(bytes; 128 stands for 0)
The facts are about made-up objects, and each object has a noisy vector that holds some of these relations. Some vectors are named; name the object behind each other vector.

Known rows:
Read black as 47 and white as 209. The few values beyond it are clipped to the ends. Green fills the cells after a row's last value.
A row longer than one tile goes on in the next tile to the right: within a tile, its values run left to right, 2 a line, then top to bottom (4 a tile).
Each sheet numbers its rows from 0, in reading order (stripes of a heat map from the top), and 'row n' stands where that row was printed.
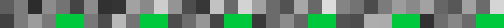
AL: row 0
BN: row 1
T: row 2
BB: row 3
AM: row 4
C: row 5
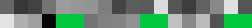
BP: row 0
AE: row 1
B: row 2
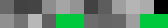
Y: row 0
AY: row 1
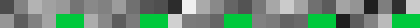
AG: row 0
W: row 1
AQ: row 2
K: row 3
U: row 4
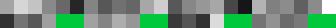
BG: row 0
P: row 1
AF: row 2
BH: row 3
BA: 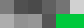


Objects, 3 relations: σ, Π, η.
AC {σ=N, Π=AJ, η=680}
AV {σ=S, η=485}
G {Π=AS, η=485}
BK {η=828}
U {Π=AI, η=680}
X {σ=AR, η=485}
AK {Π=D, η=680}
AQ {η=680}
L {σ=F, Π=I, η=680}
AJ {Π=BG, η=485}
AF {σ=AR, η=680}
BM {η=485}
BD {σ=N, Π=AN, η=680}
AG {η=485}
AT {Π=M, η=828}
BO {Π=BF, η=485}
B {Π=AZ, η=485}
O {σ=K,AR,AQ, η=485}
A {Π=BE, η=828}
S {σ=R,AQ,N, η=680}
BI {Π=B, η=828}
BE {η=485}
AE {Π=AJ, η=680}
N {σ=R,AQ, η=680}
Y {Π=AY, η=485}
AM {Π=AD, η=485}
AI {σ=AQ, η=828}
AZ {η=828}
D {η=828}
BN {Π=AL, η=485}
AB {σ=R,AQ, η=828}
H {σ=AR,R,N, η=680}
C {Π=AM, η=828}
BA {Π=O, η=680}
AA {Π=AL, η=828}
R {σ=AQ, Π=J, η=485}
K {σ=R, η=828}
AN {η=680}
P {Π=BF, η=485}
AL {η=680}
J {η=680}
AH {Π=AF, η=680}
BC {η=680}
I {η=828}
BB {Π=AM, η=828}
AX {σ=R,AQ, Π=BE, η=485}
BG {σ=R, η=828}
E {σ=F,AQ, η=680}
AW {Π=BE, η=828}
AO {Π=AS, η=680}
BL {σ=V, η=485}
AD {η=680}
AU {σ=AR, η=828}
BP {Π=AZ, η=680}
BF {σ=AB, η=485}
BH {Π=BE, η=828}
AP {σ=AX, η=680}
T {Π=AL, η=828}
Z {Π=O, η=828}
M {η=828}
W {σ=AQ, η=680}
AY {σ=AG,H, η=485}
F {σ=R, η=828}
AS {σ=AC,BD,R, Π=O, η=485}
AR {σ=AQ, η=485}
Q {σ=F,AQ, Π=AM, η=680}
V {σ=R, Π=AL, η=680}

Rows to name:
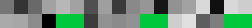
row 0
BI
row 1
AN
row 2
AT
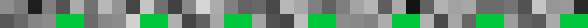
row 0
AH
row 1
BE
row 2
AR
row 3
X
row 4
BF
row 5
R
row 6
O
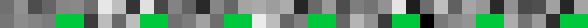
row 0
BC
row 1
I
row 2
AK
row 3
L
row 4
AZ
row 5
D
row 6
V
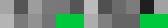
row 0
AS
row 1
Q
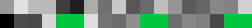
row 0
AI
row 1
AX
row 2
Z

